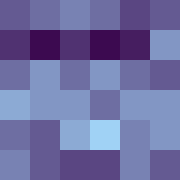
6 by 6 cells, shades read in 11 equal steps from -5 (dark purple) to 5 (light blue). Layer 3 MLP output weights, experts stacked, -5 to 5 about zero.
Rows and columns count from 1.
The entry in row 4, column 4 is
0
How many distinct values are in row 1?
4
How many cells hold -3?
2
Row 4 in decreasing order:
3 2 2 2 2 0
